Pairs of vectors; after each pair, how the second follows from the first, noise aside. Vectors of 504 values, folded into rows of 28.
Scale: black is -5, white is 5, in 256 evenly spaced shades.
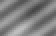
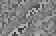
sign-scrambled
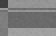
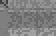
partly zeroed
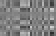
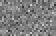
shuffled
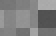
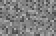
shuffled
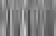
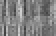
wrapped around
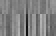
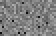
shuffled
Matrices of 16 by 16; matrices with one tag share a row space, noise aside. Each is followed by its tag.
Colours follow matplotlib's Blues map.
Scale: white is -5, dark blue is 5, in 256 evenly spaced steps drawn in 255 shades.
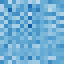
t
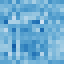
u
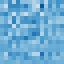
u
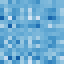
t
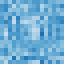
u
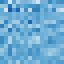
t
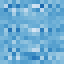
u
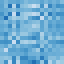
u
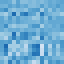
u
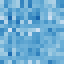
t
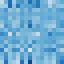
t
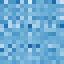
t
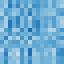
t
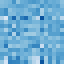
u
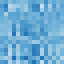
u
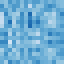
t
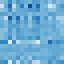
t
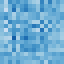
u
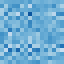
t
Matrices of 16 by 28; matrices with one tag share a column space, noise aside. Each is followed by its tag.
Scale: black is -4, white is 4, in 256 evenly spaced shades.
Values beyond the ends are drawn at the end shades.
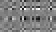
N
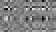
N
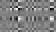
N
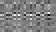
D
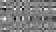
N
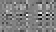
D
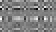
N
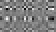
N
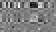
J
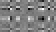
N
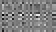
D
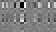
J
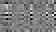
D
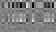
J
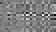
D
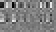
J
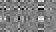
N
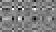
N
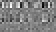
J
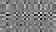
D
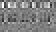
J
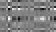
N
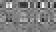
J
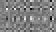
N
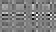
D
